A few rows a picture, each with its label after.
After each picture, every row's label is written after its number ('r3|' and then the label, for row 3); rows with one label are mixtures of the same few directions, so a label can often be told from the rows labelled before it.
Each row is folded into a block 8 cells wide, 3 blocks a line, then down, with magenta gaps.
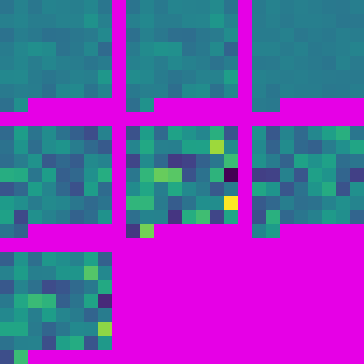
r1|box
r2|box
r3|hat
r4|hat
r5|box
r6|hat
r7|box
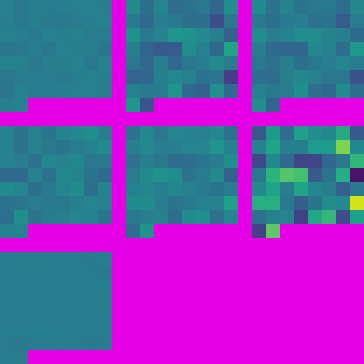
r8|hat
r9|box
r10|box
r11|hat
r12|box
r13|box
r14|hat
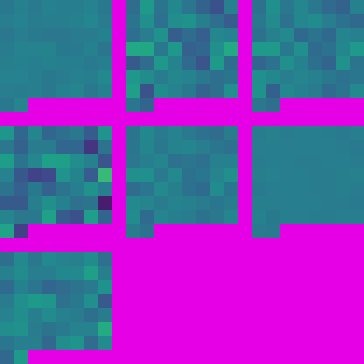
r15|box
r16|hat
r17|hat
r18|box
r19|hat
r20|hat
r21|box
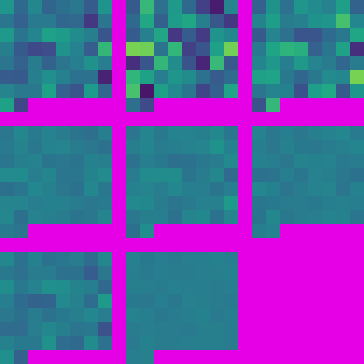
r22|box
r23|hat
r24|box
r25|hat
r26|box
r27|hat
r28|box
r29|hat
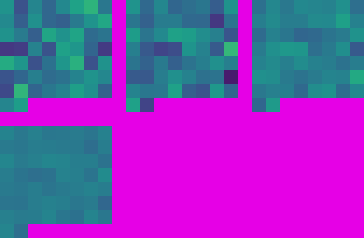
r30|hat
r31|box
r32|box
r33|box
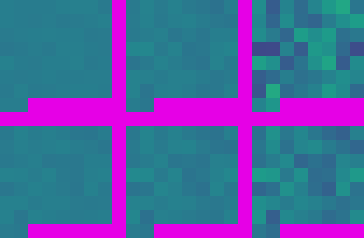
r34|hat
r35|hat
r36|hat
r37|hat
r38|hat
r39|hat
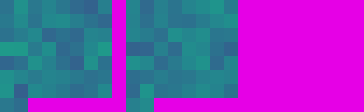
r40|hat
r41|hat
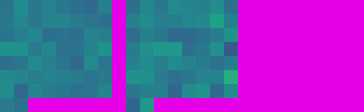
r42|hat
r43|box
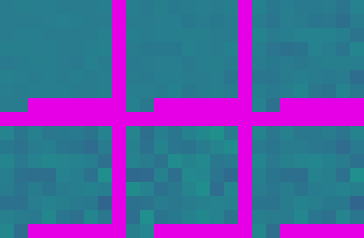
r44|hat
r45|box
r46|box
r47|box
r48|hat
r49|box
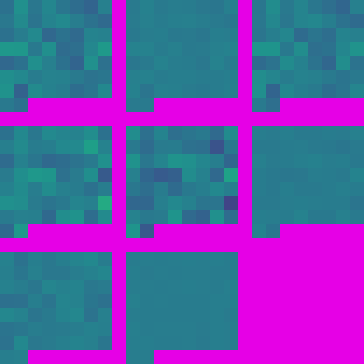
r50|hat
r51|hat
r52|hat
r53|box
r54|box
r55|box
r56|hat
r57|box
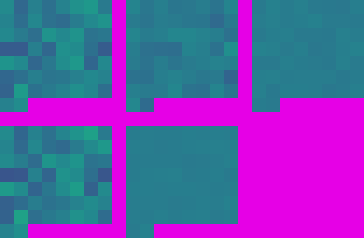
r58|hat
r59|box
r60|hat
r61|hat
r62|box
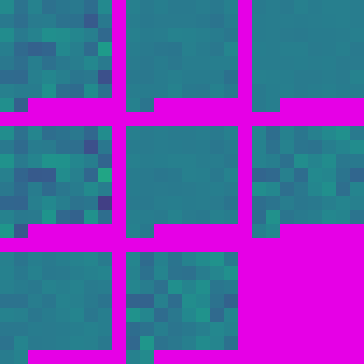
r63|box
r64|box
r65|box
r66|box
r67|box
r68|hat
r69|hat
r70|hat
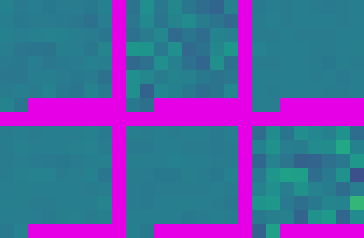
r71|box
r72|hat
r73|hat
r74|box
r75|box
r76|box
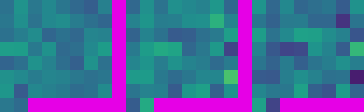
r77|hat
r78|box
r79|box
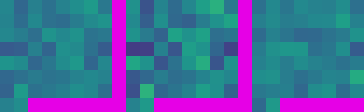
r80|hat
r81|hat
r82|box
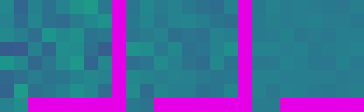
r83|hat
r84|hat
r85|hat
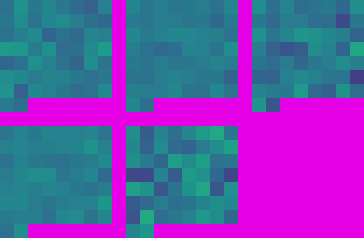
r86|hat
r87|box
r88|box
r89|box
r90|hat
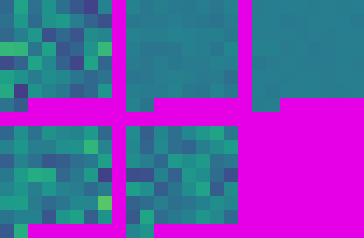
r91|hat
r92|box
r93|hat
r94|box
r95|hat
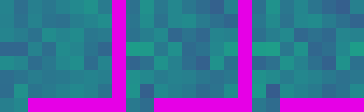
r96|hat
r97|hat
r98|hat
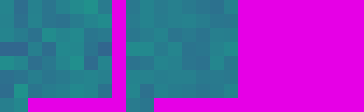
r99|hat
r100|hat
